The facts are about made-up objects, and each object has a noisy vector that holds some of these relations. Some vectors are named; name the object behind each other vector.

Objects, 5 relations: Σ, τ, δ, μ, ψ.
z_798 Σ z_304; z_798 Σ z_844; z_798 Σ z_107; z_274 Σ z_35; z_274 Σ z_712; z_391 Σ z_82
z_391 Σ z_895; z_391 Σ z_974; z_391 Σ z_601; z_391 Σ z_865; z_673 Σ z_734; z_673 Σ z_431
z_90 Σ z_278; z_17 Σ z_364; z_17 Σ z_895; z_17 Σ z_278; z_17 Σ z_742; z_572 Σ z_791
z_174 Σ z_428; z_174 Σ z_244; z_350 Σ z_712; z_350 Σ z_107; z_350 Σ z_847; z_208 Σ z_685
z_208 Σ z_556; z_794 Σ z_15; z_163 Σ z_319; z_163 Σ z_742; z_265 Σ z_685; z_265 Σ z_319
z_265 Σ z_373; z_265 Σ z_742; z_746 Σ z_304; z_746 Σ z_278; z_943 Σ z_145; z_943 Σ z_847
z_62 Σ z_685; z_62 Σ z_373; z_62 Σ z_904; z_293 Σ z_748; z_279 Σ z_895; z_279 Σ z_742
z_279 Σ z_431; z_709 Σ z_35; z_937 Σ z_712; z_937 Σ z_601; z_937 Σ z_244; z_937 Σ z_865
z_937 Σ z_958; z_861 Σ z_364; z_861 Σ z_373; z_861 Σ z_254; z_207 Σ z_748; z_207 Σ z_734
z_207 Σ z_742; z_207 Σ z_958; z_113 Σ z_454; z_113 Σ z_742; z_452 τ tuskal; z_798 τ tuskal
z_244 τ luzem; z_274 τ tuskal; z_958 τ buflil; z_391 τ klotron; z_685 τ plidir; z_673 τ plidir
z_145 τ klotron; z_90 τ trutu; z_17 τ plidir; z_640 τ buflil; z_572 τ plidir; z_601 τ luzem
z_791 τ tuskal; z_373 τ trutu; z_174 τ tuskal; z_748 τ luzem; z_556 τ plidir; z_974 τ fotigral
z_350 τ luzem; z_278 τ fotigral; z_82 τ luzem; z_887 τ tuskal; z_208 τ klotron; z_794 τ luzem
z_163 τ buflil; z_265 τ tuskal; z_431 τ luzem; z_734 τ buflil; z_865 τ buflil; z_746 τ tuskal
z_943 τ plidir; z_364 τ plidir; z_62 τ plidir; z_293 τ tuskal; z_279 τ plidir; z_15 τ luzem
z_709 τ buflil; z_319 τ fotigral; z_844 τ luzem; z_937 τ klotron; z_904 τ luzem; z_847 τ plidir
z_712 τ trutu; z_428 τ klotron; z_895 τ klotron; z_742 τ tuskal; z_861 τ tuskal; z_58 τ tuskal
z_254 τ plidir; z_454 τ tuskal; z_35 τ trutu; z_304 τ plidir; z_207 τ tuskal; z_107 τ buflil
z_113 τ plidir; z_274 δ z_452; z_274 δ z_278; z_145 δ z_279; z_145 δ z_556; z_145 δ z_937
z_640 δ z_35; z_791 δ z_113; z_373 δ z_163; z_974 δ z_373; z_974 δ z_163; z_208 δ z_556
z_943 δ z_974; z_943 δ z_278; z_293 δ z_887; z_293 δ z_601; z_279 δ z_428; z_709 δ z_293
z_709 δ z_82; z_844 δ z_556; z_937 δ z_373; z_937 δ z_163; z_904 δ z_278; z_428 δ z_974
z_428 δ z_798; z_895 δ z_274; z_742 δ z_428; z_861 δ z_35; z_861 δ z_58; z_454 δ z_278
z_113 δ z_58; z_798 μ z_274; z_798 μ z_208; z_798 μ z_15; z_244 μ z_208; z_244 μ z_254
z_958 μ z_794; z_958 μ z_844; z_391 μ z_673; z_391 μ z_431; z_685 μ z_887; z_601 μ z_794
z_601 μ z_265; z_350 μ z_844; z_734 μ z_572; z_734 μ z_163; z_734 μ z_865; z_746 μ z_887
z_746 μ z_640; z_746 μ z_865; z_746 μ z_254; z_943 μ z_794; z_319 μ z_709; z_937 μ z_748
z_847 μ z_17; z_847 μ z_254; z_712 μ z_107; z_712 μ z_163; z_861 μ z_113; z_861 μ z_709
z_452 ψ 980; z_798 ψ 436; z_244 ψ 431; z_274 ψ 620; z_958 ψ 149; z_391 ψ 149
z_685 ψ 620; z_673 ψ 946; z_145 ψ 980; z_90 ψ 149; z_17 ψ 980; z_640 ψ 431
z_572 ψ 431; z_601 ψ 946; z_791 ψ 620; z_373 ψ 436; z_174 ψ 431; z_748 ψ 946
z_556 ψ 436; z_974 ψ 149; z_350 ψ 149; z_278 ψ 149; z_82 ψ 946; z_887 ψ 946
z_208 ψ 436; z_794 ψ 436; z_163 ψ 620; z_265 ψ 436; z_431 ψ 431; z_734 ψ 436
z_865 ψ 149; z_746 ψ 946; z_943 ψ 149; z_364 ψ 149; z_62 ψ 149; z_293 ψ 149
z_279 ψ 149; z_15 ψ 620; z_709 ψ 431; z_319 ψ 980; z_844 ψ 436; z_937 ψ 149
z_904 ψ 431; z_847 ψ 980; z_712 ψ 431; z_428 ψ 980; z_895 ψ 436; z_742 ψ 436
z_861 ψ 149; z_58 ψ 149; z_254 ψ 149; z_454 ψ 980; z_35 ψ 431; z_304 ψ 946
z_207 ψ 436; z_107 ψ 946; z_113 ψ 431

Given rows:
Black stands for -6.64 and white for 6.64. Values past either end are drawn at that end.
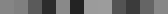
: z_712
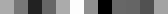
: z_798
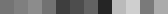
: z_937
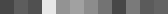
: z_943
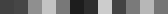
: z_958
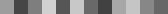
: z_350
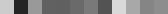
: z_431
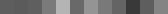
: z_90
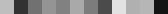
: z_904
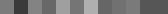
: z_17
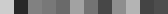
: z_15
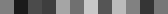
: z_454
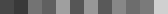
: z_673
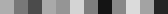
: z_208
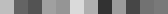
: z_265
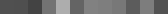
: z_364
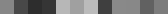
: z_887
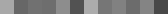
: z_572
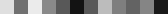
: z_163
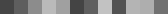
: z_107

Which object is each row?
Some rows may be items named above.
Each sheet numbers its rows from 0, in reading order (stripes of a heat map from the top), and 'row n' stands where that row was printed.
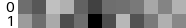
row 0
z_709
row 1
z_865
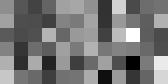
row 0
z_861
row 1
z_293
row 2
z_145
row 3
z_17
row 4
z_974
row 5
z_207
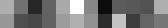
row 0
z_798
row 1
z_861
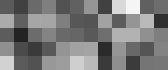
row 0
z_428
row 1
z_640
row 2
z_601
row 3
z_58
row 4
z_265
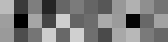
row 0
z_244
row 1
z_319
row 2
z_350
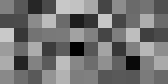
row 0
z_746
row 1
z_958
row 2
z_15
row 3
z_865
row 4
z_278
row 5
z_556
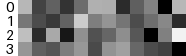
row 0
z_274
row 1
z_254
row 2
z_974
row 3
z_685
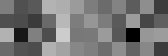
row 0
z_62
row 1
z_847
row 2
z_278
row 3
z_62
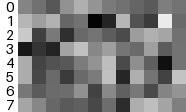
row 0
z_556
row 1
z_734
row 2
z_244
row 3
z_304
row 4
z_791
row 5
z_174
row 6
z_279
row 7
z_895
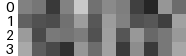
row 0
z_373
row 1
z_35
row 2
z_113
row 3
z_742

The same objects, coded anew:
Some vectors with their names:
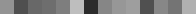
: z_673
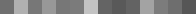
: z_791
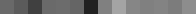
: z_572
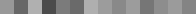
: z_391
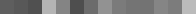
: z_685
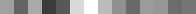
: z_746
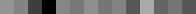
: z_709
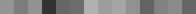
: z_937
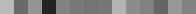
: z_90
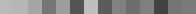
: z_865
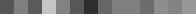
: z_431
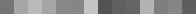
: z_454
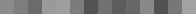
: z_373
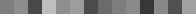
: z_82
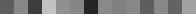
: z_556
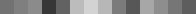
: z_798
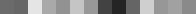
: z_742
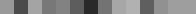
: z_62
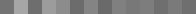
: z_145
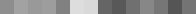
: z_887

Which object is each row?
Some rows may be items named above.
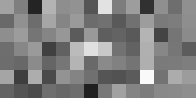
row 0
z_601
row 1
z_895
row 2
z_640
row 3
z_798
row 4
z_208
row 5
z_163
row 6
z_572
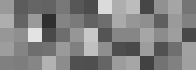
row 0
z_943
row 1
z_90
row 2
z_293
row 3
z_734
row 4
z_364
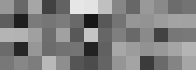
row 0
z_746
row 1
z_113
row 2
z_865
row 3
z_17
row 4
z_364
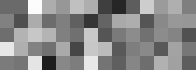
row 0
z_742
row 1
z_62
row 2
z_974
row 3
z_958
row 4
z_861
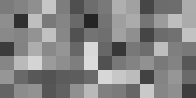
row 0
z_254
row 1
z_279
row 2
z_254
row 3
z_319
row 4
z_58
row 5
z_350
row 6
z_174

